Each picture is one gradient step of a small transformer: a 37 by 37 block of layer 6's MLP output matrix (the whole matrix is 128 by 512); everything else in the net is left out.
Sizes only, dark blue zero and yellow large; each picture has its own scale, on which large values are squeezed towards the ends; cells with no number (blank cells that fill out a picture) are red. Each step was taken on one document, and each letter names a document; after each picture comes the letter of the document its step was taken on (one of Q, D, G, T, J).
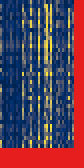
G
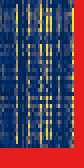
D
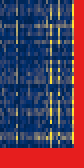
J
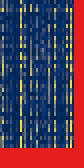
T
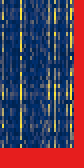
T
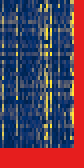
D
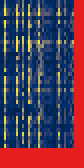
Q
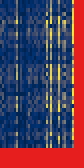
J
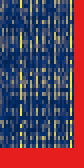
T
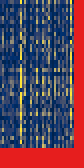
T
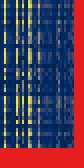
Q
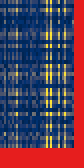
J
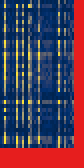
Q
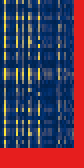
Q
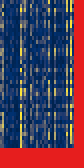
T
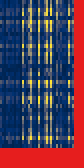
G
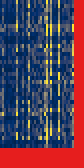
D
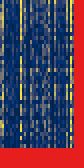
T
